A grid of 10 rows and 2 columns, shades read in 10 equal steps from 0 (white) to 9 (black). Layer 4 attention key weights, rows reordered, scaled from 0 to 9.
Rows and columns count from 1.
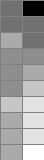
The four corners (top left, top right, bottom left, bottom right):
5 9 3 0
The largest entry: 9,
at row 1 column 2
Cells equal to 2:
2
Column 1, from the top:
5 5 3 4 4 4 2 3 3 3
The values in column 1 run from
2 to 5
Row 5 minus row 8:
1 2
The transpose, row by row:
5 5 3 4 4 4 2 3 3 3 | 9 5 5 4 3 2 1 1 1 0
